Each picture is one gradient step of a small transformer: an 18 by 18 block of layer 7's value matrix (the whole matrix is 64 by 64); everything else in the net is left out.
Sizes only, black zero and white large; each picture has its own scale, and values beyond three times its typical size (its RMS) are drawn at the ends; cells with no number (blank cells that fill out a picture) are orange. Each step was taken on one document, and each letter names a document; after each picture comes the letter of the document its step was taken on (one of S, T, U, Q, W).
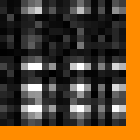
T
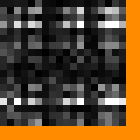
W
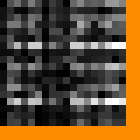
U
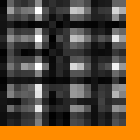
T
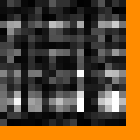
W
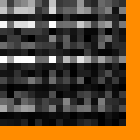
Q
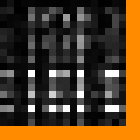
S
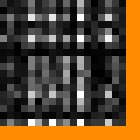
S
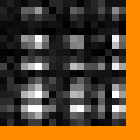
T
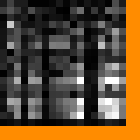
W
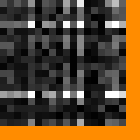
S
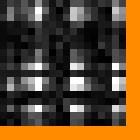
T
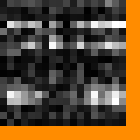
U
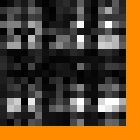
W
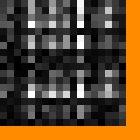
S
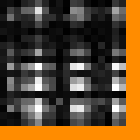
T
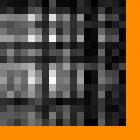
Q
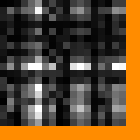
T
